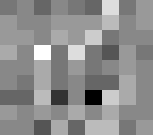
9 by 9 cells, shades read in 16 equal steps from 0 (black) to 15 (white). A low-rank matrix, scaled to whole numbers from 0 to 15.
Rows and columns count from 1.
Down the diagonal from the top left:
7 8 8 7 9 6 12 8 9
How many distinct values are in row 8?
3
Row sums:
71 80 80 81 74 70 64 78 75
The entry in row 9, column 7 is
11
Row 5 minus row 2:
-1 0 2 -2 0 -2 -3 1 -1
